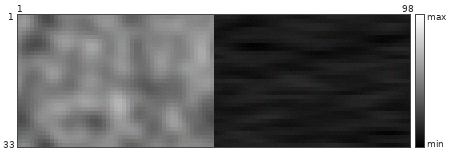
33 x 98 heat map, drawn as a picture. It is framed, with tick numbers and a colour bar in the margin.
The table splits into one row of 2 panels. Panel 1,1: middling, blotchy. Panel 1,2: very low, streaked across, faint in contrast.
